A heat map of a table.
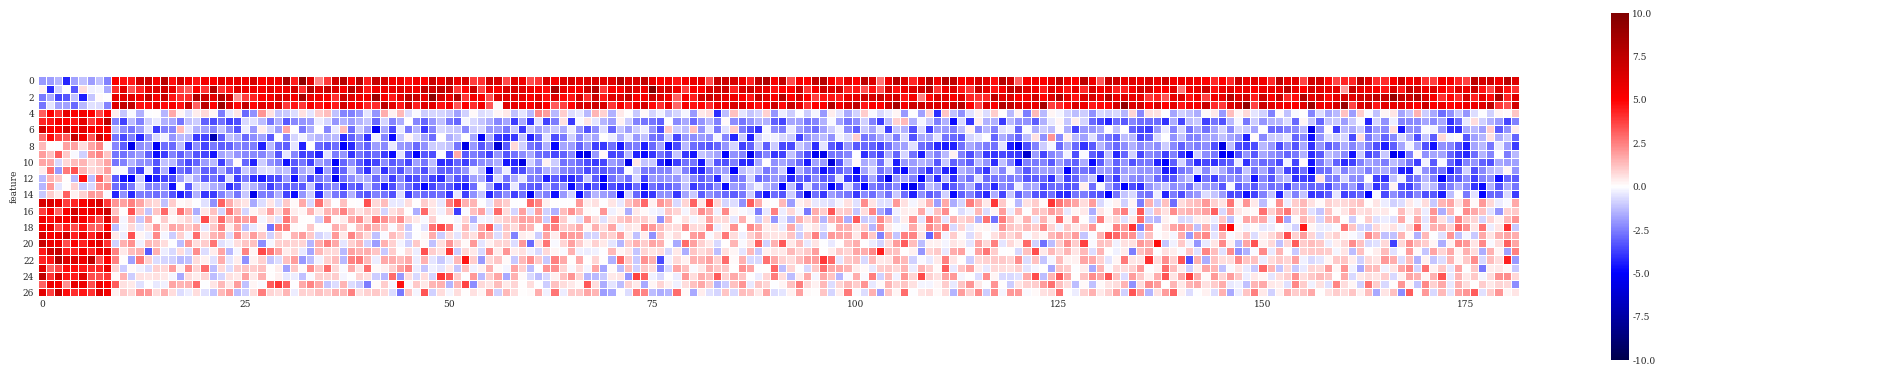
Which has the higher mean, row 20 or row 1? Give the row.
1
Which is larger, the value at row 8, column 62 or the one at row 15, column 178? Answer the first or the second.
the second
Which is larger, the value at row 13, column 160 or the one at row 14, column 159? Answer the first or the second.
the second
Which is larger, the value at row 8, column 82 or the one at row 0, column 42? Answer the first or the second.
the second
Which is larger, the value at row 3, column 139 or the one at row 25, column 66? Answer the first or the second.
the first
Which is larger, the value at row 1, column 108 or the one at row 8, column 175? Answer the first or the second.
the first
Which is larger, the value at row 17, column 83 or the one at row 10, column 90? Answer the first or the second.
the first
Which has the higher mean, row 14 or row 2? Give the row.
2
